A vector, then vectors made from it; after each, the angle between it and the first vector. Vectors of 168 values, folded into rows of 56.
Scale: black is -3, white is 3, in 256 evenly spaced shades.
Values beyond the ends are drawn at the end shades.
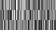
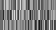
nearly parallel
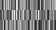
nearly parallel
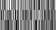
partly aligned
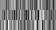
partly opposed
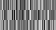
nearly opposite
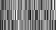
partly aligned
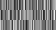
orthogonal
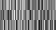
nearly parallel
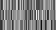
partly aligned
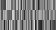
partly aligned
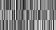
nearly opposite
